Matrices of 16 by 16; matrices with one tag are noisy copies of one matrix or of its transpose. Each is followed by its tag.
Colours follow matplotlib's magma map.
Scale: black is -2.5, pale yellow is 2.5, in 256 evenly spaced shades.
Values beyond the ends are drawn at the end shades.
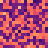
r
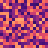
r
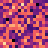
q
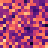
q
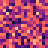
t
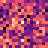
q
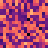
t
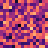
r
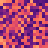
q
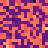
t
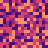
r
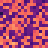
q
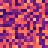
r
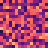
r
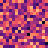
r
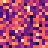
q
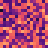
r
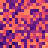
q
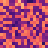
t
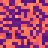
t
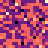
t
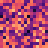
q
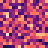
r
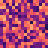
t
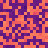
r
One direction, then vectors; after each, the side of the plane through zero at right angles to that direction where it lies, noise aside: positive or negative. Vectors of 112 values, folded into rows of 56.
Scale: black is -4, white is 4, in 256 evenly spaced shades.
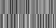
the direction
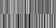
negative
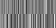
positive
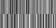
positive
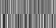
negative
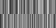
positive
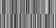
positive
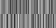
positive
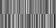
negative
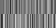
positive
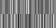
negative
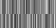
positive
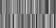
negative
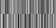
negative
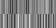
positive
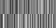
positive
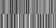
positive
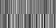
negative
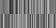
positive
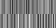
positive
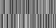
positive
